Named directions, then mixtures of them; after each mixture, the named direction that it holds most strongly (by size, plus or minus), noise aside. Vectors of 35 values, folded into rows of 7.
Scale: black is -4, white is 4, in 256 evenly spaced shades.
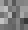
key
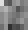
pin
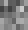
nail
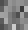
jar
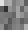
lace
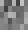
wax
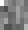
lace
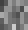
jar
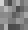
pin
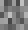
wax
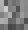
key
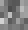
key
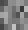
jar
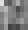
pin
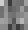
pin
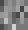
jar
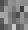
jar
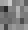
lace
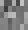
wax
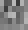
wax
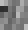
lace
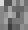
wax
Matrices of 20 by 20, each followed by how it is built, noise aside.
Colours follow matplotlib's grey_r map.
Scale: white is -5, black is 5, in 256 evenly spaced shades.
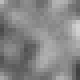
smooth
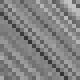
Toeplitz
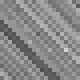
Toeplitz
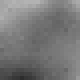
smooth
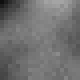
smooth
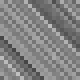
Toeplitz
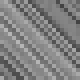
Toeplitz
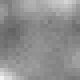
smooth
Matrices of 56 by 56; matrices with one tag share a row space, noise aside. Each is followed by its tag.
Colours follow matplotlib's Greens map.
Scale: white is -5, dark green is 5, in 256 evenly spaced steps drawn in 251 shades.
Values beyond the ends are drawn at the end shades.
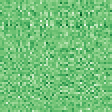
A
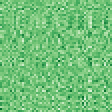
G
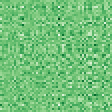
G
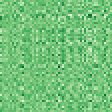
G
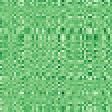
G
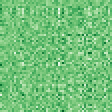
G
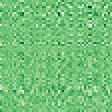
G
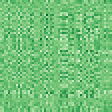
A
